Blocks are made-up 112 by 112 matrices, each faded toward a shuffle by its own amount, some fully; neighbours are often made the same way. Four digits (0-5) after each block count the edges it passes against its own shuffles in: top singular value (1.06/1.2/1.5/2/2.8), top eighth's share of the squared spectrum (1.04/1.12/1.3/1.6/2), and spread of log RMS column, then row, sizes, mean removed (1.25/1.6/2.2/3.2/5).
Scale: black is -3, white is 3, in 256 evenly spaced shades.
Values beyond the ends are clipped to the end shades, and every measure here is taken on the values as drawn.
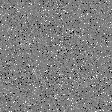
0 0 0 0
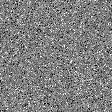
2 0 0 0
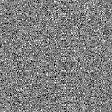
4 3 2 2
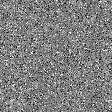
2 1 0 0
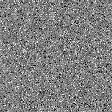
3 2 0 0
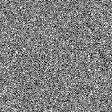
4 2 1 1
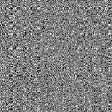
5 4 3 3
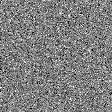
0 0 1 0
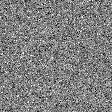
0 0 0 0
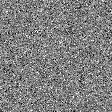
0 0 0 0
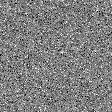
0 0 0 0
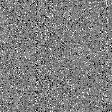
1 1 3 0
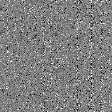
2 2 3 0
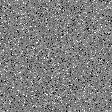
0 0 0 0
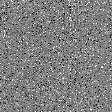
1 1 2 0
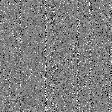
2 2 3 0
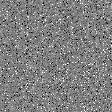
1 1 2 0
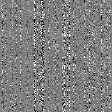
2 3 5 0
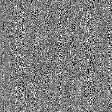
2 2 4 0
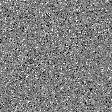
0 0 1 0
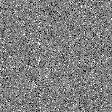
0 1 2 0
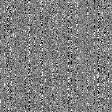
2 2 4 0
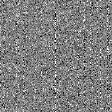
2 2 4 0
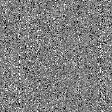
1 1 3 0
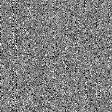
1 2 3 0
